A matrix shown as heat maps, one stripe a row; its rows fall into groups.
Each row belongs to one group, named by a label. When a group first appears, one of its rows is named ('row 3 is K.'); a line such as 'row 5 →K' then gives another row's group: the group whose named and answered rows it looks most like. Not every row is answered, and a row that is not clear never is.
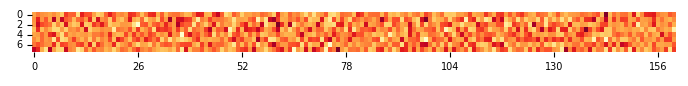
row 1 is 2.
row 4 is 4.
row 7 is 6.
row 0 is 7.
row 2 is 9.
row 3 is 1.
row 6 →2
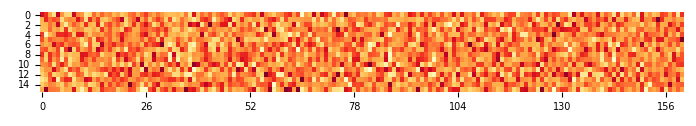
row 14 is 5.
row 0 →6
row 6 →4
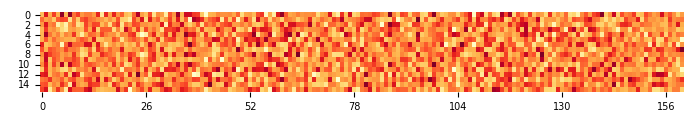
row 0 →2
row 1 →4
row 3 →1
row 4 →9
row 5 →1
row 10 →2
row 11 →1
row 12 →7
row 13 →2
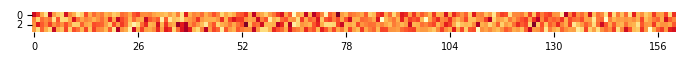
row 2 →9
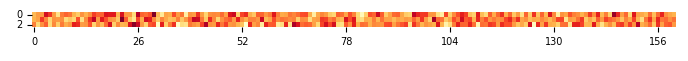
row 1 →5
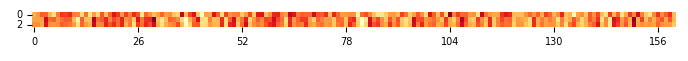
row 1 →4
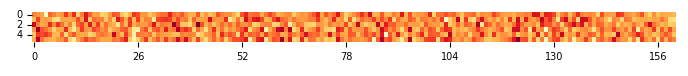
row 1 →1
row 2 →7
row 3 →9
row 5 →9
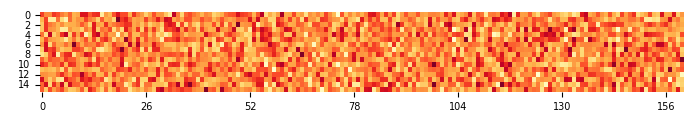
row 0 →2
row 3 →1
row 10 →2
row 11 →5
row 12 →1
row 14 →2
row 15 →7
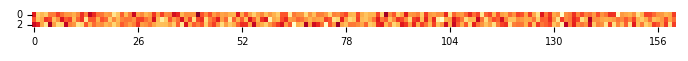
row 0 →7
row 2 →6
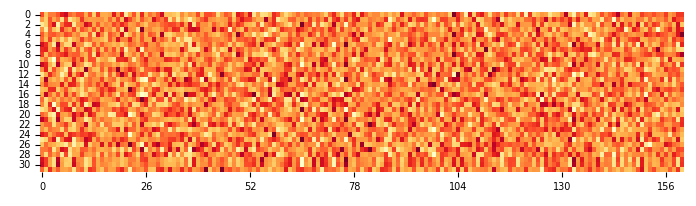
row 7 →7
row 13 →9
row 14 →2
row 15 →5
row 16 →9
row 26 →5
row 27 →4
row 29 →6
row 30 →6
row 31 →7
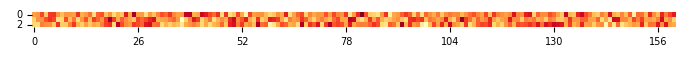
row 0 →4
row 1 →4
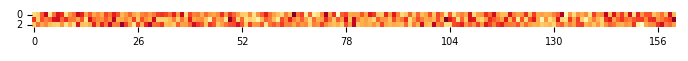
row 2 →5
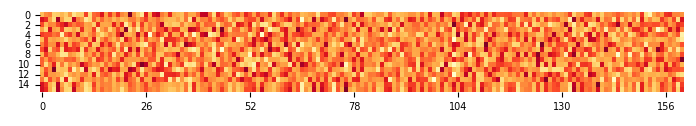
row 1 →6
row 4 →7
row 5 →1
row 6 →9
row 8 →1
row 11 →5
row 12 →1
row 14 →6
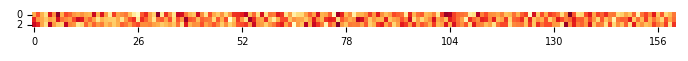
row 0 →9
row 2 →6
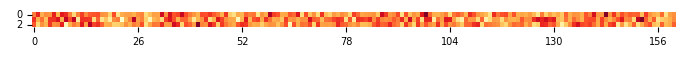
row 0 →2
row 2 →7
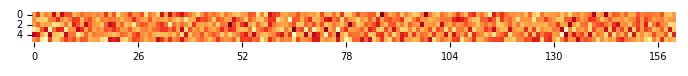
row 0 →2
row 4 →6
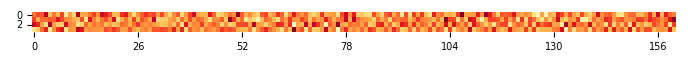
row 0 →5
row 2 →6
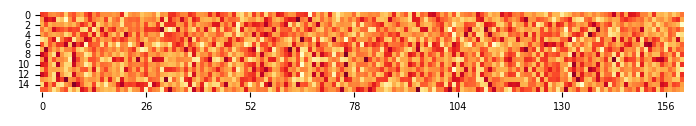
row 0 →2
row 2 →1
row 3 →4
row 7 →9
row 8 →6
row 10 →6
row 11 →1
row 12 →6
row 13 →9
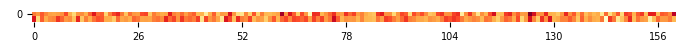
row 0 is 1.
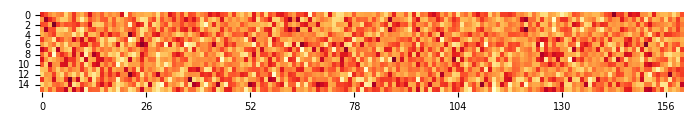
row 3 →9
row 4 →5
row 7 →6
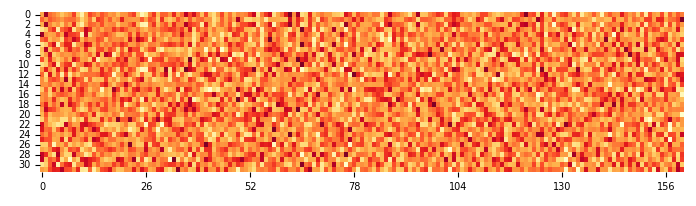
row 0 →9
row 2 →9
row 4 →7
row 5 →7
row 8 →2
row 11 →9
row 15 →2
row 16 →1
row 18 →2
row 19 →9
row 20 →1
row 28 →6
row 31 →4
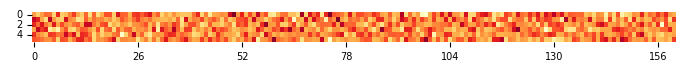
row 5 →2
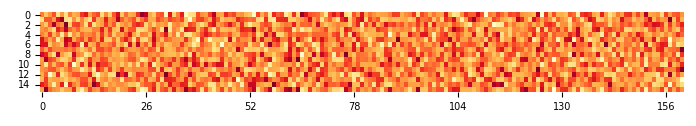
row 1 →4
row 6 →7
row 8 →6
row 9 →9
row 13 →1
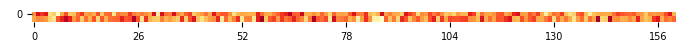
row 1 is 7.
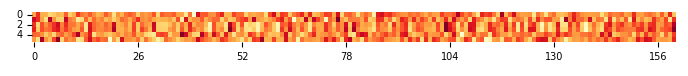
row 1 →6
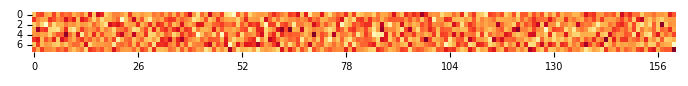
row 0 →2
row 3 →9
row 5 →2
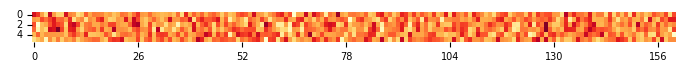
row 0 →6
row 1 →4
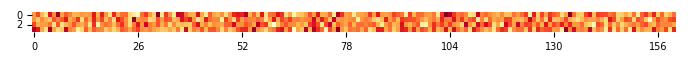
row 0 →9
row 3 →6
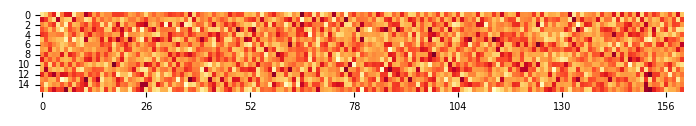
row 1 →6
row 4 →2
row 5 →5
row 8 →2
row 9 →2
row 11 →9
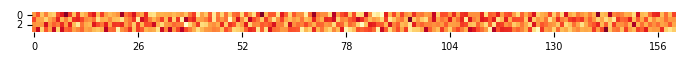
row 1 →4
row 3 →2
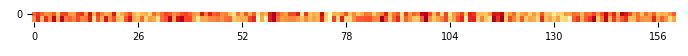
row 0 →2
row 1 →2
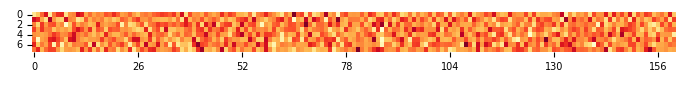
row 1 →6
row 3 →2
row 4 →1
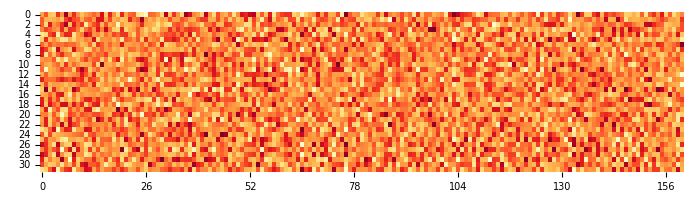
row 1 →7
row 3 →2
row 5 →1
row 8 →7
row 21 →7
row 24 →7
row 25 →1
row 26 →6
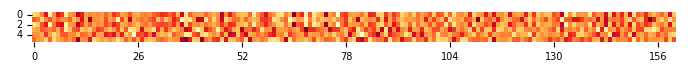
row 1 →7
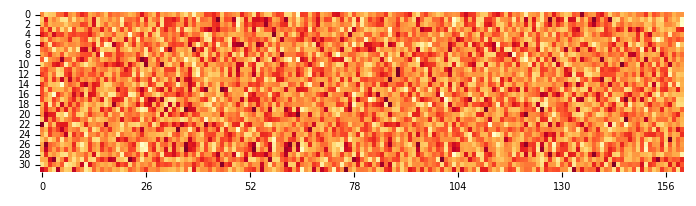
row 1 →1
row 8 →2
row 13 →2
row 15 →7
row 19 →9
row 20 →9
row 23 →4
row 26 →9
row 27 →9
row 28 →1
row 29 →5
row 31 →6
